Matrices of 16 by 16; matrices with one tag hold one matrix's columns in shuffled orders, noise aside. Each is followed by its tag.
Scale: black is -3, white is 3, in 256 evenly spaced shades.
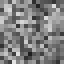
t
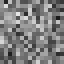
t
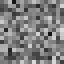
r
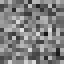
r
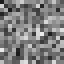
r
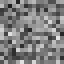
r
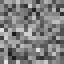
r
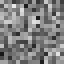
t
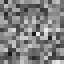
r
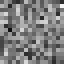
t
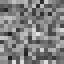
r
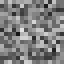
r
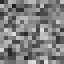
r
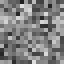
t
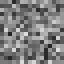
r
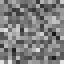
r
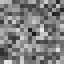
r
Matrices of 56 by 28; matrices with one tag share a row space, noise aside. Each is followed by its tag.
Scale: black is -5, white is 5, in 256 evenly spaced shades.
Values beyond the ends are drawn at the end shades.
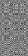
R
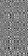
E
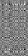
R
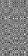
R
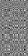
R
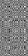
R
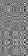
R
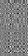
E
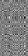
R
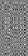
R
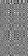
E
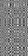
E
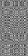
R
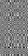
E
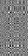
E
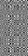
E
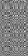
R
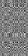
R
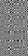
E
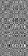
R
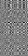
E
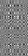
E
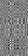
E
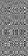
R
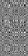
R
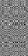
R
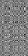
R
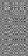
R
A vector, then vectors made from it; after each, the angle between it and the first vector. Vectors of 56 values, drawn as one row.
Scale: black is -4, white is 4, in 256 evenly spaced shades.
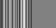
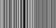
nearly opposite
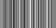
partly opposed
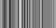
partly opposed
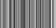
partly opposed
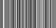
partly aligned
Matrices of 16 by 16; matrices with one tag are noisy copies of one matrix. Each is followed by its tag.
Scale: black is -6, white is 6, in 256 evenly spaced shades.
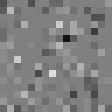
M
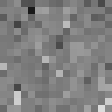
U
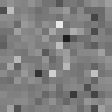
M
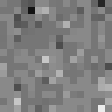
U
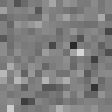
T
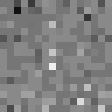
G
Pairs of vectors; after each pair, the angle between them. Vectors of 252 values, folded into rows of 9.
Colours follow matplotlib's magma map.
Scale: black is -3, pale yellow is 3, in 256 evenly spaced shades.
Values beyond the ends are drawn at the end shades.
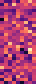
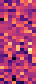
nearly parallel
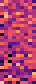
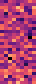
partly opposed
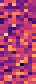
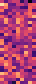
orthogonal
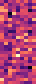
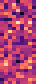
partly opposed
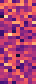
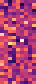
partly opposed
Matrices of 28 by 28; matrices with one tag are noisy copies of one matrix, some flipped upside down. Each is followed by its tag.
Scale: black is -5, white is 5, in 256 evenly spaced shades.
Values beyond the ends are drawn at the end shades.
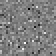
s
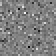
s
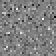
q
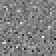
q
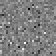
s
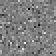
s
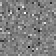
s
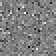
s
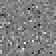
s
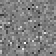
s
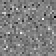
q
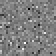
s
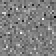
q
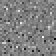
q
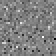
q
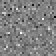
q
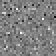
q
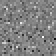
q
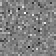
s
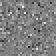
s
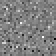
q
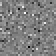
s
